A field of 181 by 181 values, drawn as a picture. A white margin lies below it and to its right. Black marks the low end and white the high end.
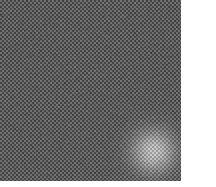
Mirror symmetry: none. Bumps: one, in the bottom right. Ninth with the highest average: bottom right. Grain: checkered.
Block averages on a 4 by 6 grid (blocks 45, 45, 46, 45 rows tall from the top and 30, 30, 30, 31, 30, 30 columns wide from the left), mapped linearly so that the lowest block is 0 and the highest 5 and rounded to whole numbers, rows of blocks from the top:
0 0 0 0 0 0 | 0 0 0 0 0 0 | 0 0 0 0 1 1 | 0 0 0 0 4 5
